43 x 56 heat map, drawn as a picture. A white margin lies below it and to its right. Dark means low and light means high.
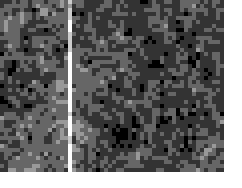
Overall the values sit about 30% of the way up the scale. Column 18 stands out from the rest. The ninth with the highest average is the bottom left.
